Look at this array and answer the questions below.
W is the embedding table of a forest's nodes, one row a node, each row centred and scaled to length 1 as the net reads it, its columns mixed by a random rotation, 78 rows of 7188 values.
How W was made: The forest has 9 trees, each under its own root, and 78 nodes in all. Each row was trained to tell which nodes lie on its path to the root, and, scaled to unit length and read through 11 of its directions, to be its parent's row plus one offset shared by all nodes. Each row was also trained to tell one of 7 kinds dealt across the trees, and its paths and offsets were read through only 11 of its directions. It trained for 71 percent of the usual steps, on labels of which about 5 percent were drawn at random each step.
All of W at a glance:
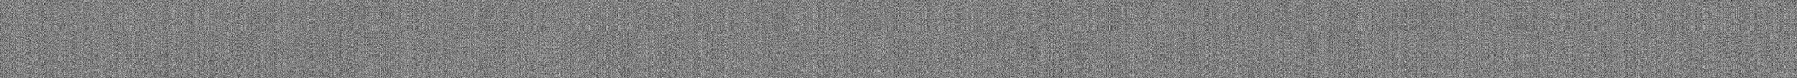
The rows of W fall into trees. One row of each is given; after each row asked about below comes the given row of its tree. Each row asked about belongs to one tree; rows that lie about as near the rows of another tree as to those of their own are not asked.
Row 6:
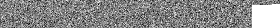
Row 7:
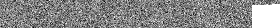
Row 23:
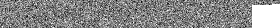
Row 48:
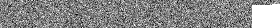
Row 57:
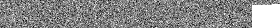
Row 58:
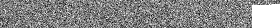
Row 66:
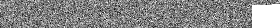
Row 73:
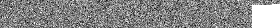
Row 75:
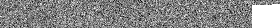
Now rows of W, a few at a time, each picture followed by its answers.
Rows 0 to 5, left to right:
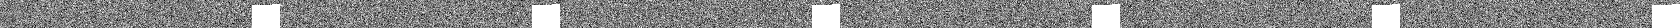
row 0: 48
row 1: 75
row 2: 66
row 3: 48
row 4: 48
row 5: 66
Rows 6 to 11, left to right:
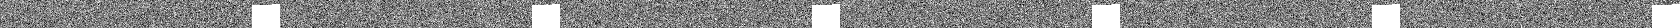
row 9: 66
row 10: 6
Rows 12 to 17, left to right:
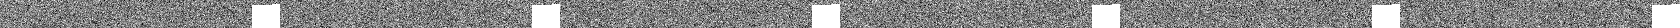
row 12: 7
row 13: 73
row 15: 66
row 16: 66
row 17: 73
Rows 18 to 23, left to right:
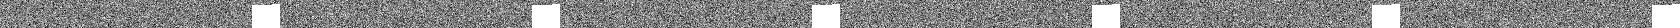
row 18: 66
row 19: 48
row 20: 75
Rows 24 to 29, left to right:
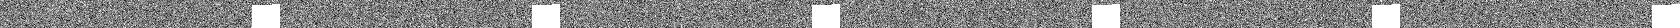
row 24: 48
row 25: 66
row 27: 66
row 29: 66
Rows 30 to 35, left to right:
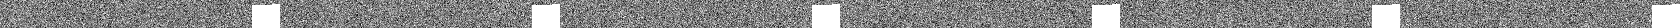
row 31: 48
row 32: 6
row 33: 7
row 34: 48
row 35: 23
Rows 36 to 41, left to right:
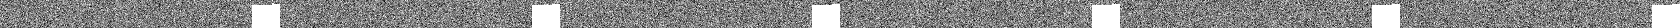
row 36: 73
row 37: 7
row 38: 23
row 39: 73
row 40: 6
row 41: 73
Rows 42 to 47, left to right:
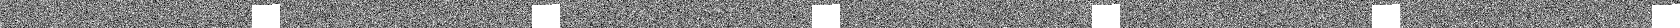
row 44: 7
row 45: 73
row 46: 75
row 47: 23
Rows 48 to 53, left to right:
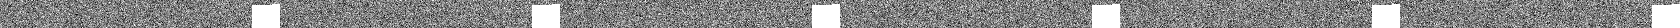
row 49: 58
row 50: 6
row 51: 7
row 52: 73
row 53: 73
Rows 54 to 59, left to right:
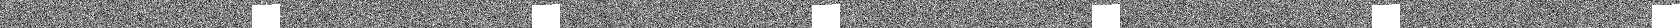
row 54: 75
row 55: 75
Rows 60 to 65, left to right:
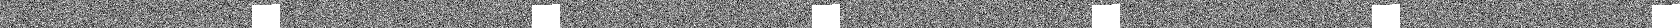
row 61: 48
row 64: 6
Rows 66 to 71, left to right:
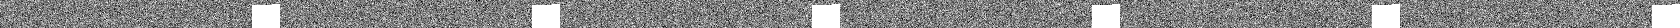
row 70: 73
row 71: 58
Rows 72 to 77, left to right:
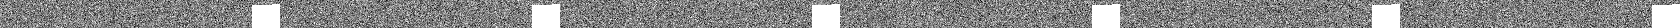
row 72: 75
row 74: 57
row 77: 48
